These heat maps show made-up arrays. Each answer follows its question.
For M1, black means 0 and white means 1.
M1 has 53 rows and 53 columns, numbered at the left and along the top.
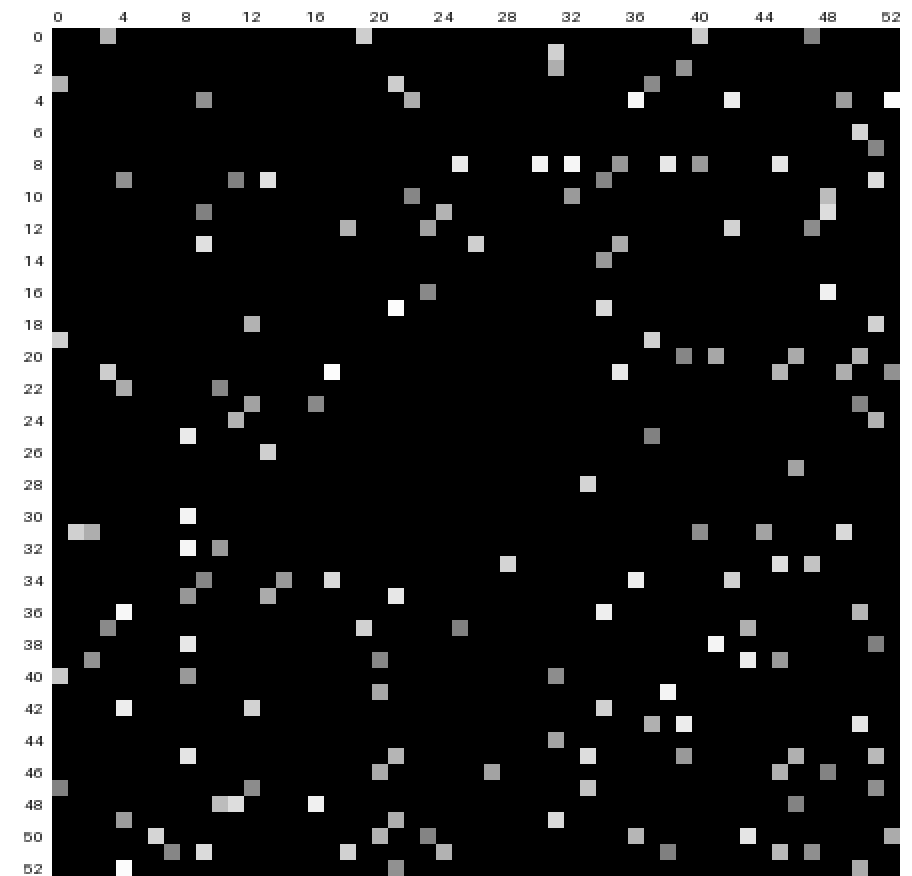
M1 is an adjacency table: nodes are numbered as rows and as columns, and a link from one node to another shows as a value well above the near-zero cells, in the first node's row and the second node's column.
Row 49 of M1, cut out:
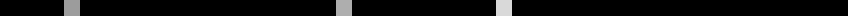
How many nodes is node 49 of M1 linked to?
3
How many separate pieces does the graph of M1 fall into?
4
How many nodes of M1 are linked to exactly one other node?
9
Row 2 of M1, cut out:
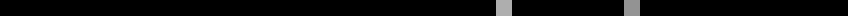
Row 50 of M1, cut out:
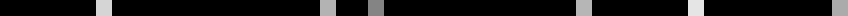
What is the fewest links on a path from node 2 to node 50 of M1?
3
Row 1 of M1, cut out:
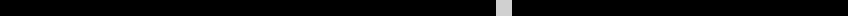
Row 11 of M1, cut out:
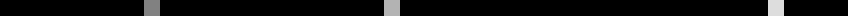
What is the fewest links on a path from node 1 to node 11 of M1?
5
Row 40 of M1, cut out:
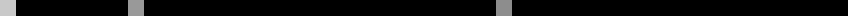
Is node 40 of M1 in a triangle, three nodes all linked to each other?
no
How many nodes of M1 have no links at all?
3
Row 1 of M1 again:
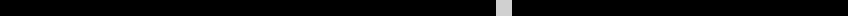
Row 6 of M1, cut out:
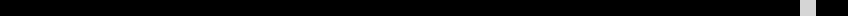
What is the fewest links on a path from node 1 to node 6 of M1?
6
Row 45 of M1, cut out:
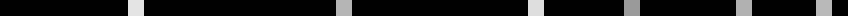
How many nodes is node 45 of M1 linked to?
6
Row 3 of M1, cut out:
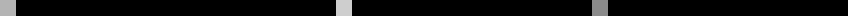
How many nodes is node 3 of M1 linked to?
3
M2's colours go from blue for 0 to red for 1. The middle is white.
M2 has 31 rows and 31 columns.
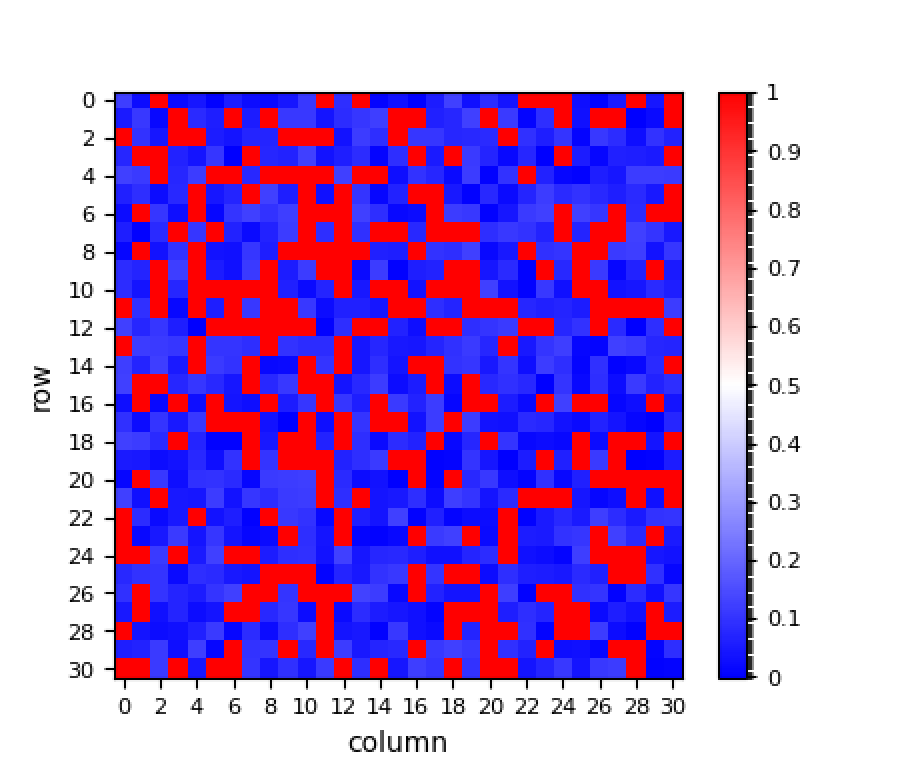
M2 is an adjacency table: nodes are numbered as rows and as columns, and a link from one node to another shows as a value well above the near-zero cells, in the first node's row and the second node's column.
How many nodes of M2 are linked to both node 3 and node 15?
3
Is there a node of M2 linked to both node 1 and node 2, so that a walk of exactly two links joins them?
yes
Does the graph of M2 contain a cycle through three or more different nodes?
yes
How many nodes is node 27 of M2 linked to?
10
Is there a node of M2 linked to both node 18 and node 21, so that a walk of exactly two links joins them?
yes
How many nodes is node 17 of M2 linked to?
8
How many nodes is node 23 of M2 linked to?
8
